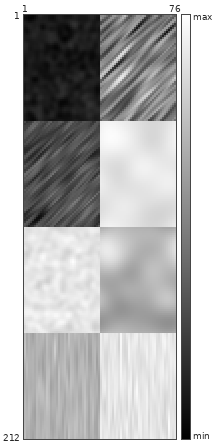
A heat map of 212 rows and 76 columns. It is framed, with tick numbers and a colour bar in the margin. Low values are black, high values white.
It is made of 4 by 2 panels. Panel 1,1: very low, blotchy, faint in contrast. Panel 1,2: middling, slanting up to the right, strong in contrast. Panel 2,1: low, slanting up to the right. Panel 2,2: very high, smooth, faint in contrast. Panel 3,1: very high, blotchy, faint in contrast. Panel 3,2: high, smooth. Panel 4,1: high, streaked downward, faint in contrast. Panel 4,2: very high, streaked downward, faint in contrast.
